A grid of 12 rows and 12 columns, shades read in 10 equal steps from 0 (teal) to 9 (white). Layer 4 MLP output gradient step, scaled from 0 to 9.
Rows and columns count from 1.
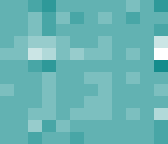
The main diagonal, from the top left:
3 3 4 5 4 3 4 4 3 4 3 2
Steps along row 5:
same up down down up down same down up down up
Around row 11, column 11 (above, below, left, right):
3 3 3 2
